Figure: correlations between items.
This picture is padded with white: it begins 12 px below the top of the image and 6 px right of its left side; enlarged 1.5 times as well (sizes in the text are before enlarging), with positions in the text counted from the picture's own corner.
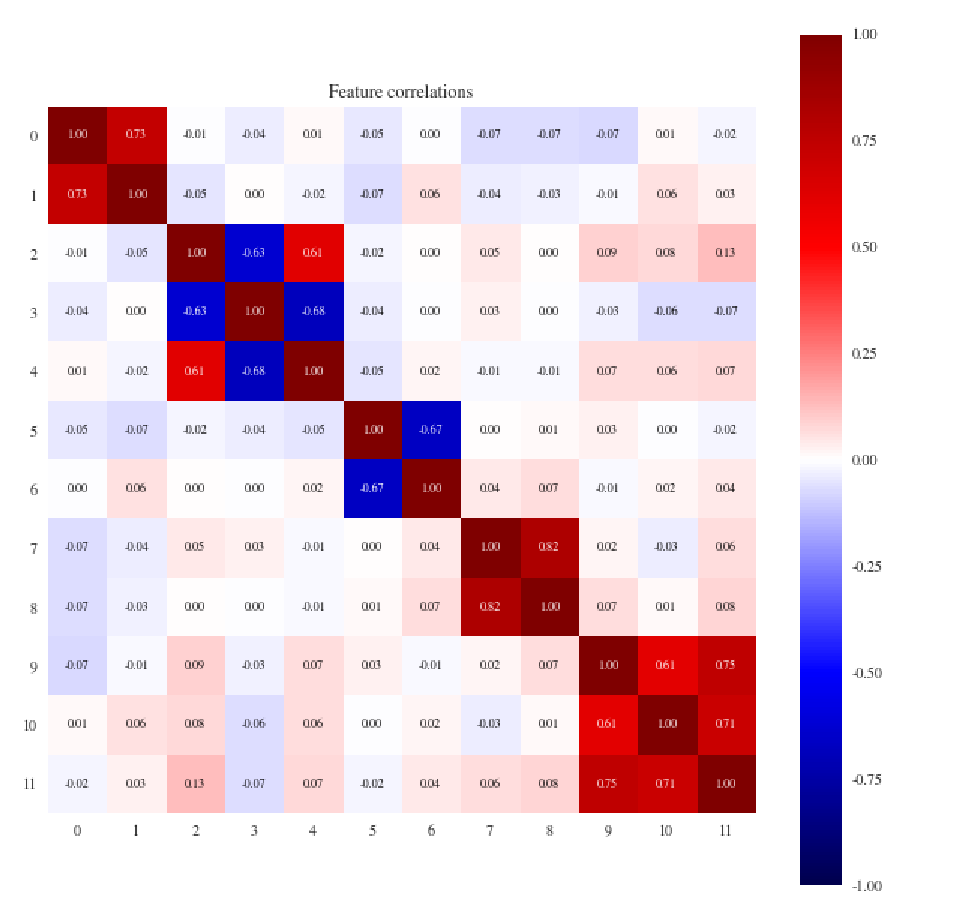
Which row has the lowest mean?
3
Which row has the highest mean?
11
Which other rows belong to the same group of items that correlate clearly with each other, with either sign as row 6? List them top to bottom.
5
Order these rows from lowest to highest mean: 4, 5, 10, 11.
5, 4, 10, 11
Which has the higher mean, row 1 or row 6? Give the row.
1
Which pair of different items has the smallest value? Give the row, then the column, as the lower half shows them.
4, 3
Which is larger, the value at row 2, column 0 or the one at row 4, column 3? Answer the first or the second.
the first
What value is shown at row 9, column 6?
-0.01
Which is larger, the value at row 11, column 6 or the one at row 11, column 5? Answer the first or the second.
the first
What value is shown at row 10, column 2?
0.08
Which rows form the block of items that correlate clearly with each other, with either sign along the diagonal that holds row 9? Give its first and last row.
9 to 11
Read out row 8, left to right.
-0.07 -0.03 0.00 0.00 -0.01 0.01 0.07 0.82 1.00 0.07 0.01 0.08
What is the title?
Feature correlations
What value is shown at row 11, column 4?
0.07
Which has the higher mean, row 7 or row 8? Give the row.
8
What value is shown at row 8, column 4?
-0.01
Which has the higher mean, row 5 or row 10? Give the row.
10
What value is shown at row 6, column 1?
0.06
